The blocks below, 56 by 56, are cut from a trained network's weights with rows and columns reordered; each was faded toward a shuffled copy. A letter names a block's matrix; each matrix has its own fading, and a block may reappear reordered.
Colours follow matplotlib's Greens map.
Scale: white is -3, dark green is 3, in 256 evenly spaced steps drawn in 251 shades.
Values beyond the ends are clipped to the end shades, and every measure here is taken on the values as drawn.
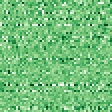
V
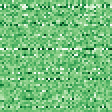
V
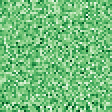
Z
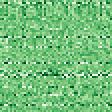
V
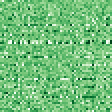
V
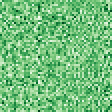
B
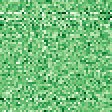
Z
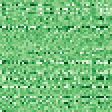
V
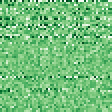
V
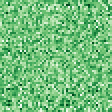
B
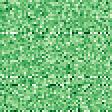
Z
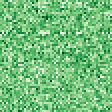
Z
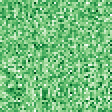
B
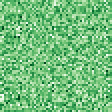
B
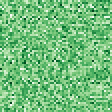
B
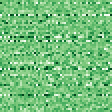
V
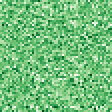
Z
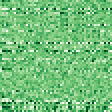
V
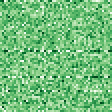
Z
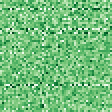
Z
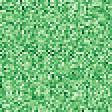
B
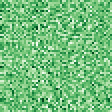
B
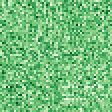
Z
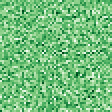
B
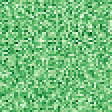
B
